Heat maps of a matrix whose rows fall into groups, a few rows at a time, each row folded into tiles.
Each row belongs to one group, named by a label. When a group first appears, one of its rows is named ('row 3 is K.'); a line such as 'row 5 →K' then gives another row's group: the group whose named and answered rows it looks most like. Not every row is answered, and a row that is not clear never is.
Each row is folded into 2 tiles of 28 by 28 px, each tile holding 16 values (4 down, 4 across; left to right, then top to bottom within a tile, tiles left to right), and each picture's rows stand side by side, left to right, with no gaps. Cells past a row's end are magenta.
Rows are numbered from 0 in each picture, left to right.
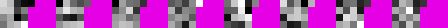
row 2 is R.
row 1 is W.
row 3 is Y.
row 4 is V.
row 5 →V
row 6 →R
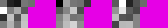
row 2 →W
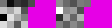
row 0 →R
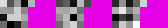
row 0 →V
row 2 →W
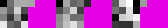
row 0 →Y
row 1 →R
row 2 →V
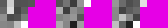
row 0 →W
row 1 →Y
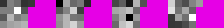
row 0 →R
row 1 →R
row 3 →V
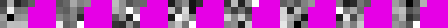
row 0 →W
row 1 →Y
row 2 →V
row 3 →R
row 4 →Y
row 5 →Y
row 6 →R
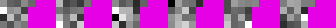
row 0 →V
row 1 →Y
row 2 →V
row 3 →R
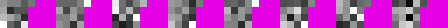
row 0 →Y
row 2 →V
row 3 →Y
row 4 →Y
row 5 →Y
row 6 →V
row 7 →R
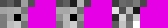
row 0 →R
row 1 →R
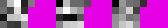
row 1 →W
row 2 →R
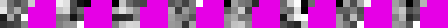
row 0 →V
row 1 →W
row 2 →W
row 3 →Y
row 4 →R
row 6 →Y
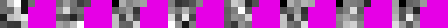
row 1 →W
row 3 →Y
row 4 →V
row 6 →R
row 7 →Y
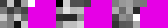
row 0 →Y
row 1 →W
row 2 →V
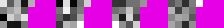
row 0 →V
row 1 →W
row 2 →Y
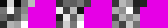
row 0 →W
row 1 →R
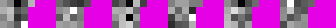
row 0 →W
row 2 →R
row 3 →V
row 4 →W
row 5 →W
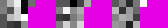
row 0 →V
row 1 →W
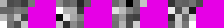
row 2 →W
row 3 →R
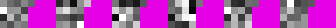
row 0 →V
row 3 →V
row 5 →W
